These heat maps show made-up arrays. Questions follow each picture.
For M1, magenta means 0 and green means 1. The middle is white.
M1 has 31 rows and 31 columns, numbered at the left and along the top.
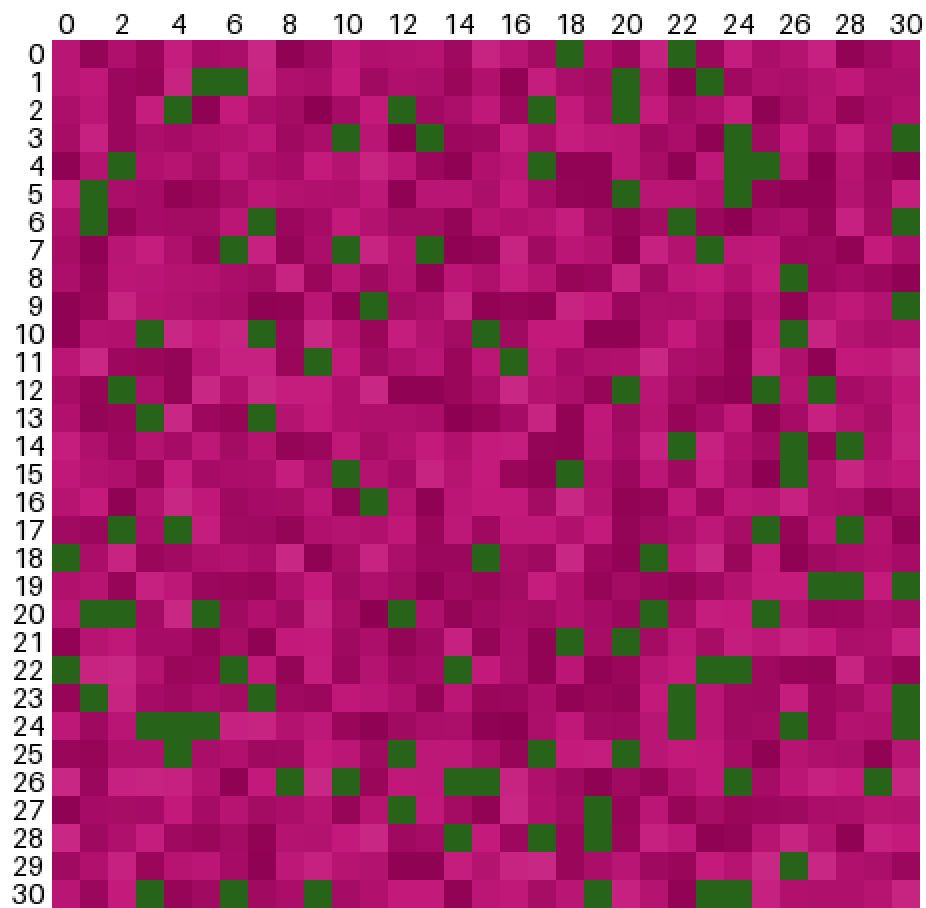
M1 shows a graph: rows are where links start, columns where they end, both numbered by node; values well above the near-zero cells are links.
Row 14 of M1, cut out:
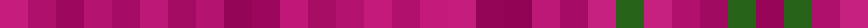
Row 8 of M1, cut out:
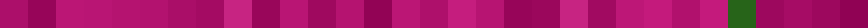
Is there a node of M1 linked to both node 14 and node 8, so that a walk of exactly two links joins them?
yes
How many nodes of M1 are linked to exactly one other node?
3
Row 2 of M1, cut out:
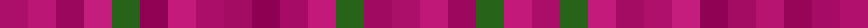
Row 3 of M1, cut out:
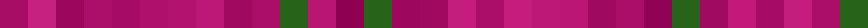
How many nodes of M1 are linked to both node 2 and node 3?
0
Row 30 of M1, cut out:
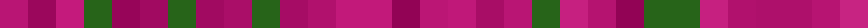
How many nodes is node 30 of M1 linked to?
6
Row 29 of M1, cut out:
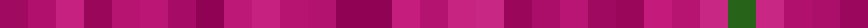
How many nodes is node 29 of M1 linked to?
1
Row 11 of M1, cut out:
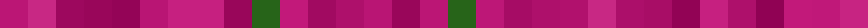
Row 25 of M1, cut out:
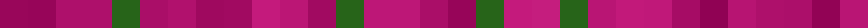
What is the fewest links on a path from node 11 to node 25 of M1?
5
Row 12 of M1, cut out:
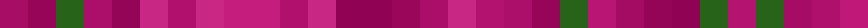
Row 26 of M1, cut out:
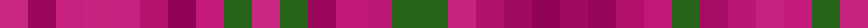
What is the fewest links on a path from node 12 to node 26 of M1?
4
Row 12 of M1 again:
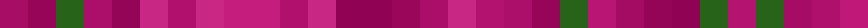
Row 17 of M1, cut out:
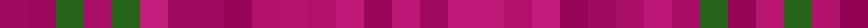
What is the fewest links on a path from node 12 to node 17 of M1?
2
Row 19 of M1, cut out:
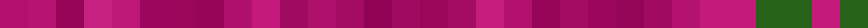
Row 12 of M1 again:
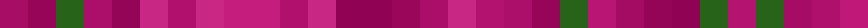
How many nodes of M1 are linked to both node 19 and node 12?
1
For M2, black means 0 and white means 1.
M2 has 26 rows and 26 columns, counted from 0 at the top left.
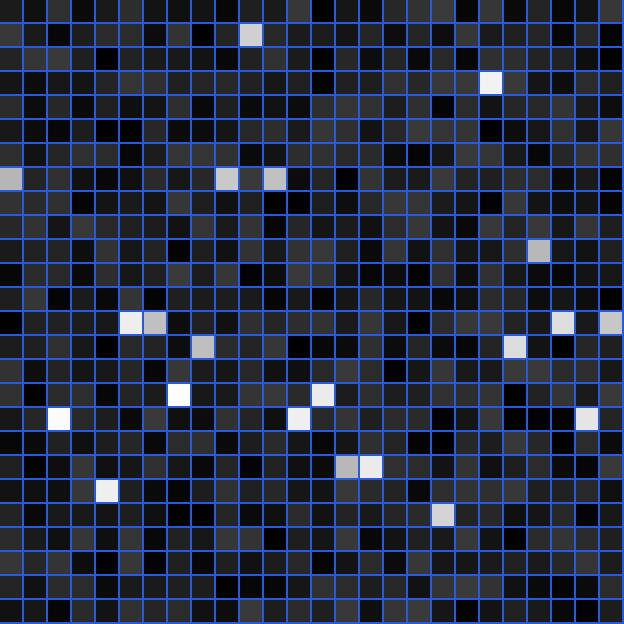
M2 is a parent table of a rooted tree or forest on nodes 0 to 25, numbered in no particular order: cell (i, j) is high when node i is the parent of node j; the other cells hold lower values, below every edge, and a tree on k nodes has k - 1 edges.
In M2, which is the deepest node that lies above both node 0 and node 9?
7
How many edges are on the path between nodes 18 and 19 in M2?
3
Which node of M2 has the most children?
13
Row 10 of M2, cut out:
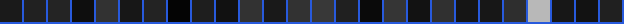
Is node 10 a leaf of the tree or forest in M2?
no
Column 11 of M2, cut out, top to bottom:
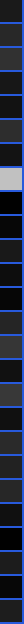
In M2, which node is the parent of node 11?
7
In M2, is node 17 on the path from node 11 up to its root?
no
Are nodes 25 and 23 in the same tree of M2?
yes
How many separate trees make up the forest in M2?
5
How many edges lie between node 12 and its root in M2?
1
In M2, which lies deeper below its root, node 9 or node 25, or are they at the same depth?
the same depth
